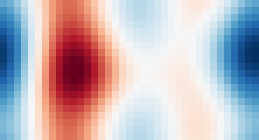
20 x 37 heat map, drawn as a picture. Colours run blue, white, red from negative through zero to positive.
Stripes: upright, repeating 2 times. Average level on the scale: 50%. Ninth with the lowest average: middle right. Lone odd cells: none. Histogram: bell-shaped.
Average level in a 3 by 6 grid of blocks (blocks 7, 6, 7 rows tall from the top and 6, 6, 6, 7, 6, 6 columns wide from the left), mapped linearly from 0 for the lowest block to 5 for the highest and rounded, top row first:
143220
154220
243231
